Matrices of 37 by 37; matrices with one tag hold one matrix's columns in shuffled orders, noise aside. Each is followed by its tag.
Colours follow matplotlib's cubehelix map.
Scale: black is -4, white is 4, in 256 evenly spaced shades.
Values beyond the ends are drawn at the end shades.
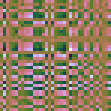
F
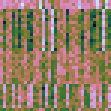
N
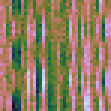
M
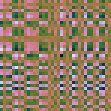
F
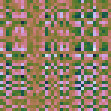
F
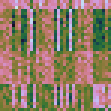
N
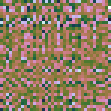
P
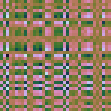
F
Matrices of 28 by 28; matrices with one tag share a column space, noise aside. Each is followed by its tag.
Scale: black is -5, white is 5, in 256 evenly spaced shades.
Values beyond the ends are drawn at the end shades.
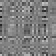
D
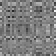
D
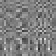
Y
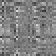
D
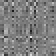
D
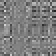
D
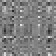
D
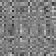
D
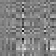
Y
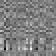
Y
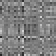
D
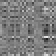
D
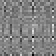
D
